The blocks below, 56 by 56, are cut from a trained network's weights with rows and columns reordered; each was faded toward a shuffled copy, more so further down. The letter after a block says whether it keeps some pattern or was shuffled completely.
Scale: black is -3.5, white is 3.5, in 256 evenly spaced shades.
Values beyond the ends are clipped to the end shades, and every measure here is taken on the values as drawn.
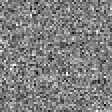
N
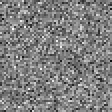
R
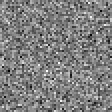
R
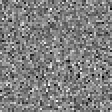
R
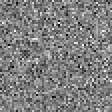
R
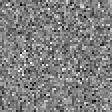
R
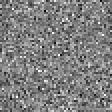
R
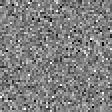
R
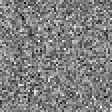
N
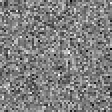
N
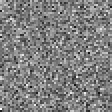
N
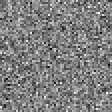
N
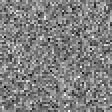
R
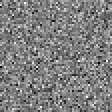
N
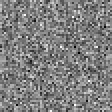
N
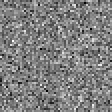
R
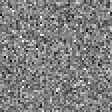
R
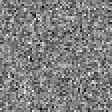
R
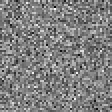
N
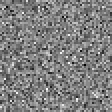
R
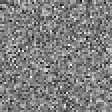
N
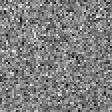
R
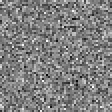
R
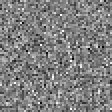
R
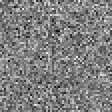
R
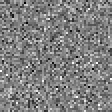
N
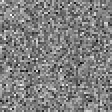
N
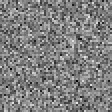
R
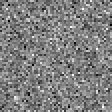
R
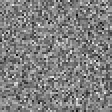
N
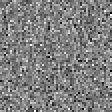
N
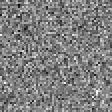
R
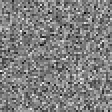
R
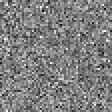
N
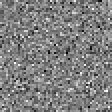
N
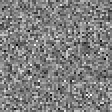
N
